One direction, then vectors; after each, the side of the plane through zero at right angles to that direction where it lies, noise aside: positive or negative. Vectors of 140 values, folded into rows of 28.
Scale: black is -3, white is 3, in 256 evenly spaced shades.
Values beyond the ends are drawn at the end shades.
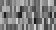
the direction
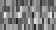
negative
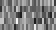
positive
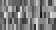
negative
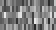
negative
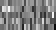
positive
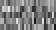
positive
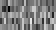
negative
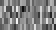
positive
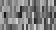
positive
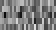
positive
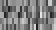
positive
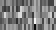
negative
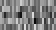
positive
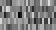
positive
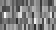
negative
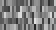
negative
